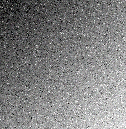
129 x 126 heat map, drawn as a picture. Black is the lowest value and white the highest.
No regular stripes run through it. There is an overall slope up to the bottom right. Neither half mirrors the other. The top left is the ninth with the lowest average. The bottom right is the ninth with the highest average. The grain is fine, like static.
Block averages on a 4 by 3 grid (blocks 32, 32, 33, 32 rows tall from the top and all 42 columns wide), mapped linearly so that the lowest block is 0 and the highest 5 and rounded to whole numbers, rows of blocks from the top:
0 1 2 / 1 2 3 / 2 3 4 / 3 4 5
